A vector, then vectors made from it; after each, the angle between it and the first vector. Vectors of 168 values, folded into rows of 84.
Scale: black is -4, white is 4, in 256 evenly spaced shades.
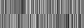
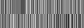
nearly parallel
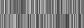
nearly parallel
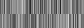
nearly opposite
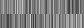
partly opposed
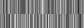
partly aligned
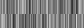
partly opposed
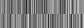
partly opposed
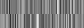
partly opposed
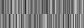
orthogonal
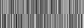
orthogonal
